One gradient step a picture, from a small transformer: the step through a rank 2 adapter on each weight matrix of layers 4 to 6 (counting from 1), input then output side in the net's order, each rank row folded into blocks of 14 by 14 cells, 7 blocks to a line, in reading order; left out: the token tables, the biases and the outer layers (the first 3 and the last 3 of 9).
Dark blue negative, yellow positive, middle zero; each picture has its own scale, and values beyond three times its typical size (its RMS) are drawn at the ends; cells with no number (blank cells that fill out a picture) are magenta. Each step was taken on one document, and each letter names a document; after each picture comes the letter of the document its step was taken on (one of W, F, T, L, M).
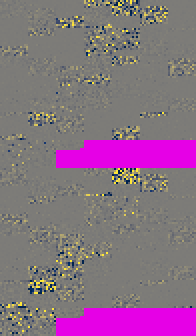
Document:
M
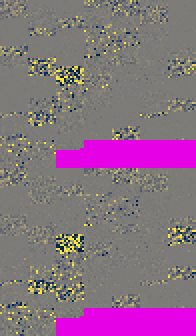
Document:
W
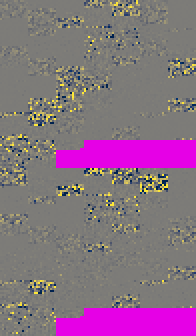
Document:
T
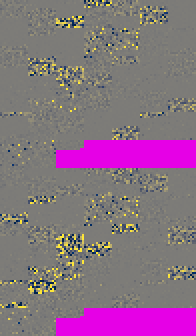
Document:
M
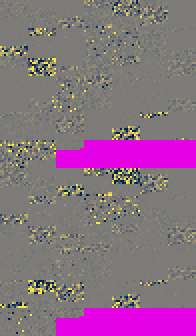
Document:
W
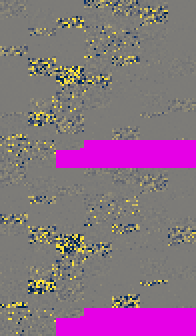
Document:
W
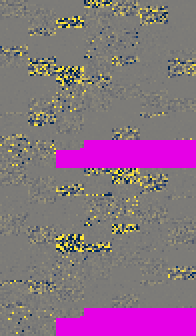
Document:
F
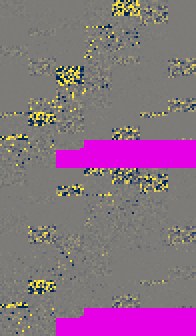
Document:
T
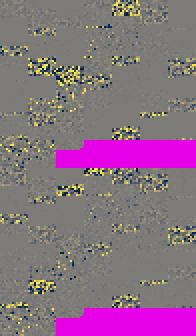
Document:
T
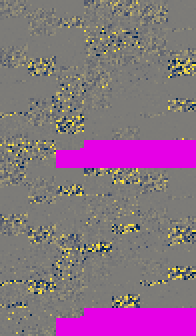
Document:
F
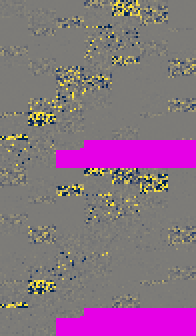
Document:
T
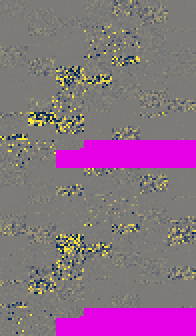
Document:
W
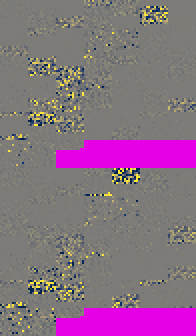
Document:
M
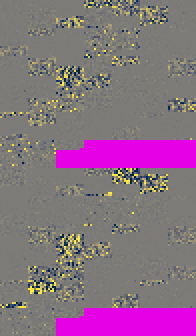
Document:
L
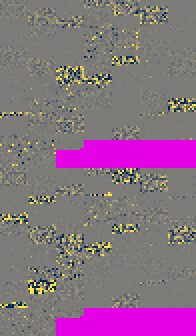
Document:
M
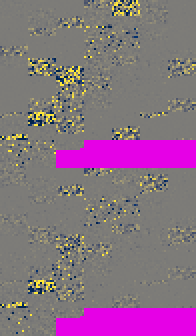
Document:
F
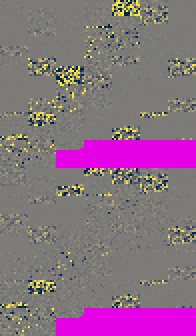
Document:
T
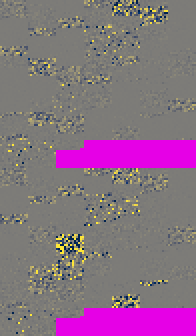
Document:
W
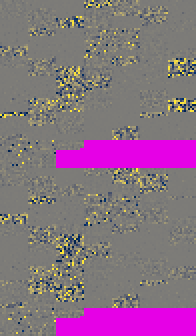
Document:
L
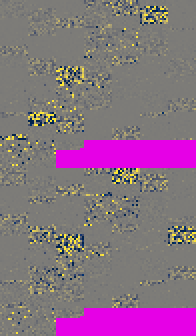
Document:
M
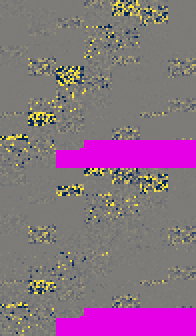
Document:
T
